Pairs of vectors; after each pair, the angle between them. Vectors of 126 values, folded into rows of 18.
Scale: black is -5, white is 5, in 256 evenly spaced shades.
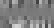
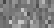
partly aligned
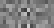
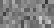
orthogonal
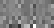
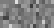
partly opposed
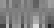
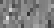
partly aligned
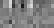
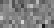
partly aligned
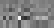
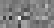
nearly parallel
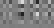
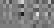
nearly parallel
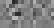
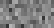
partly opposed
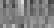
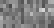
partly opposed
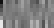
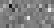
orthogonal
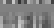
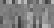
nearly opposite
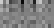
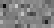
orthogonal
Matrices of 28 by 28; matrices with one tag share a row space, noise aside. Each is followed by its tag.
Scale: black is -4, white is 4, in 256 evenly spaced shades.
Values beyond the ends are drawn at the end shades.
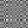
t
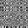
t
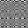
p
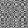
p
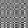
p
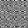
p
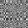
t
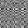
p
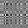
t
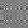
t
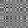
t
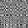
t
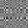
t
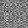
t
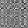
p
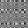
p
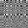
t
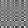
p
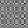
p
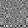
t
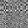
t
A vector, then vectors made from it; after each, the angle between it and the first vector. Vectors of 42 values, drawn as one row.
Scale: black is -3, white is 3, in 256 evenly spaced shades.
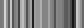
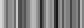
orthogonal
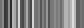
nearly opposite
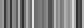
nearly opposite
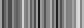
orthogonal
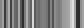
nearly opposite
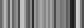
nearly parallel
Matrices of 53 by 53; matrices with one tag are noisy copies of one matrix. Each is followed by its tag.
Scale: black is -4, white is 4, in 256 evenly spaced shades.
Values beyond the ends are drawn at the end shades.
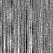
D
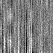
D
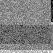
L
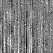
D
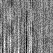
D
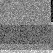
L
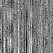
D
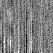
D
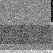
L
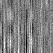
D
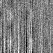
D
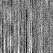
D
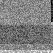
L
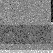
L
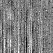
D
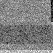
L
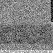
L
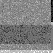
L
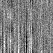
D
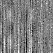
D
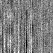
D
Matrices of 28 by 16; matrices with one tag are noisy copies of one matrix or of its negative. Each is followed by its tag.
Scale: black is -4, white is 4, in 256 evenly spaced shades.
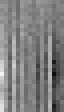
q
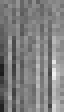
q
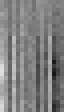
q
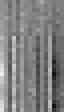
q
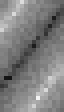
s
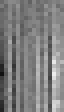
q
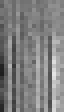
q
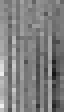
q
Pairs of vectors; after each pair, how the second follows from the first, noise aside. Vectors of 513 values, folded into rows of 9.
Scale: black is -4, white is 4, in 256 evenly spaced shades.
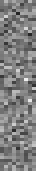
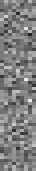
copied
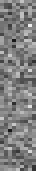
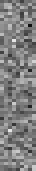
negated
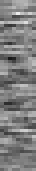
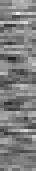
copied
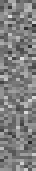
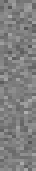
shrunk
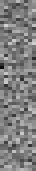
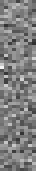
negated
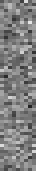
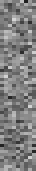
negated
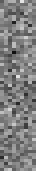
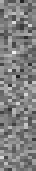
negated
